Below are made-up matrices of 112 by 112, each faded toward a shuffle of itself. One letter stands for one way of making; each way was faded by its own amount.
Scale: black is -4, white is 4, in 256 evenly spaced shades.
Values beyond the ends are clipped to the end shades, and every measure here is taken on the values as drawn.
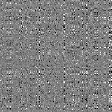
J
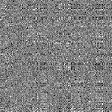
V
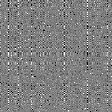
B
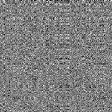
V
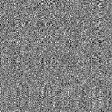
V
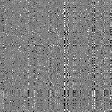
B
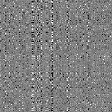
J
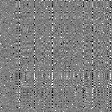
B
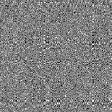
V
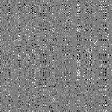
J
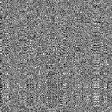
V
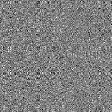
V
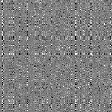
B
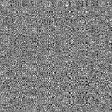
V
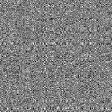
V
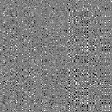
J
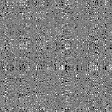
J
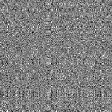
V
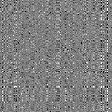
B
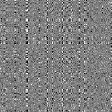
B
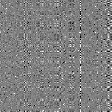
B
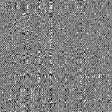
J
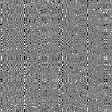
B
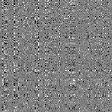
J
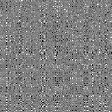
J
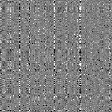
B
